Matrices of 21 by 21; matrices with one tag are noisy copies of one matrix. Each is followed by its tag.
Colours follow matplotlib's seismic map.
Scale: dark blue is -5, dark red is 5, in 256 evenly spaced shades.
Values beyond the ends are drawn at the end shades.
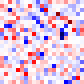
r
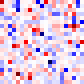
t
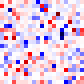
r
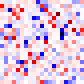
r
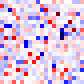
r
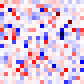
r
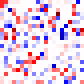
r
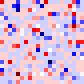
t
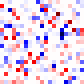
r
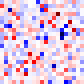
r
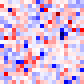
r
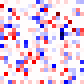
r
